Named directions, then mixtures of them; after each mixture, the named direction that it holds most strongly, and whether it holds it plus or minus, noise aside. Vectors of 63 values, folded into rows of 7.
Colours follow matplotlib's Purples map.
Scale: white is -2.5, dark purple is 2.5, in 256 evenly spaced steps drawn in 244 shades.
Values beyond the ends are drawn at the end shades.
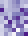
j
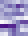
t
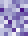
j, plus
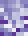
j, minus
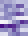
t, plus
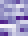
t, minus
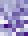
j, plus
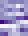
t, minus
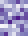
t, minus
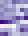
t, minus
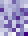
j, plus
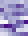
t, plus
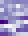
t, minus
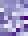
j, minus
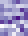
t, minus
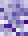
j, plus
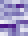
t, plus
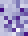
j, plus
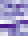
t, plus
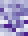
j, plus
